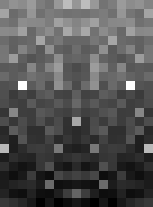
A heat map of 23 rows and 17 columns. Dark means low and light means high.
Fine speckle covers the field. There is an overall slope up to the top. The left and right halves mirror each other. On average the colour sits 30% of the way up the scale.
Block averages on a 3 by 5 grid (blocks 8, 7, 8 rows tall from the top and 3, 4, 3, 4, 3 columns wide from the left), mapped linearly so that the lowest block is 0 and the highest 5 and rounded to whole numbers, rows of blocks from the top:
5 5 5 5 5
3 3 2 3 3
0 0 0 0 0
